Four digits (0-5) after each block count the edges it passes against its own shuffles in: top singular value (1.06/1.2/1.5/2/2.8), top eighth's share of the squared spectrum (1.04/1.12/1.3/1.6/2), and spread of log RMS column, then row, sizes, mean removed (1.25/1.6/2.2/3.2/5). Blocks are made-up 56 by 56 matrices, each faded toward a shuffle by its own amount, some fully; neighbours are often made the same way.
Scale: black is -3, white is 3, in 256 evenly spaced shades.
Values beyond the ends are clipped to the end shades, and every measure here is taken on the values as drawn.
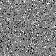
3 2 0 0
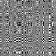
4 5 4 3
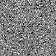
3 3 1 0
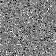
1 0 0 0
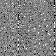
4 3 2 0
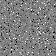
2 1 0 0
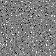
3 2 1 0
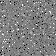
1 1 0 0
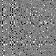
4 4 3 2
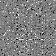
3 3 1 1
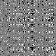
4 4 3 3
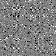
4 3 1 1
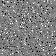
1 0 0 0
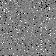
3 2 1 0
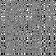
4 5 3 3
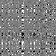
4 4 3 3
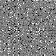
3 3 2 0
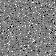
0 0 0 0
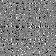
3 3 1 2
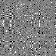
4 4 2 2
